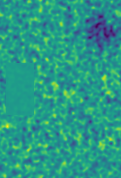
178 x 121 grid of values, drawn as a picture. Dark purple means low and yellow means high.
The middle left is the smoothest part. The halves do not mirror each other. No regular stripes run through it. No lone cell stands out from its neighbours. One dip sinks in the top right. No row or column stands out. In the middle left lies a patch that is calmer than the rest.
